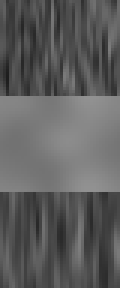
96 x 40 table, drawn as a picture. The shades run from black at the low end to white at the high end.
It is made of 3 by 1 panels. Panel 1,1: low, streaked downward. Panel 2,1: middling, smooth, faint in contrast. Panel 3,1: low, streaked downward.
